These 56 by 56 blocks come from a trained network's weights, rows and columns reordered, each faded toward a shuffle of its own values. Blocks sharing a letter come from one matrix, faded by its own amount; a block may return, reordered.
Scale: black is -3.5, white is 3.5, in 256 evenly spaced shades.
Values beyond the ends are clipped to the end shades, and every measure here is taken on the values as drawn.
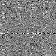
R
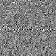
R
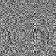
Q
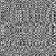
Q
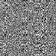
R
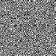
R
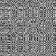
Q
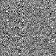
R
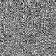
R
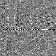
R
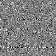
R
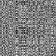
Q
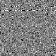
R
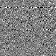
R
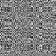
Q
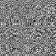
Q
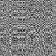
Q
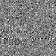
R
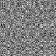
Q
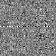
R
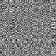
Q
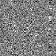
R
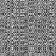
Q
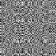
Q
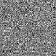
R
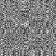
Q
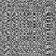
Q
